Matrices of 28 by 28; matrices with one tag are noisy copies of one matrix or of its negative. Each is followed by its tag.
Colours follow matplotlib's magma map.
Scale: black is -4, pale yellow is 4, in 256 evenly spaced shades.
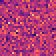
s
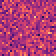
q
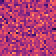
s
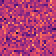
s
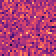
q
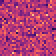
s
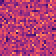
s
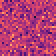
q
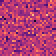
s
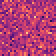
q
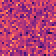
q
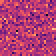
s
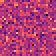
s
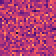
s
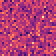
q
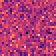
q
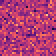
s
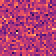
s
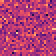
s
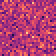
q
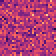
s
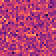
s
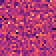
s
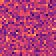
s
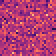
s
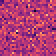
s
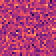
s
